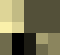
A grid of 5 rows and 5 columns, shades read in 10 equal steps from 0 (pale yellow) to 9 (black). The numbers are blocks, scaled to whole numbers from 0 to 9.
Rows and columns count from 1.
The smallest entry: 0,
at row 3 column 1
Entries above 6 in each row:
0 0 0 2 2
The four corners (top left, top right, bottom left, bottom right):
1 6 5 4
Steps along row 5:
up down down down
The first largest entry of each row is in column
3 3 3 2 2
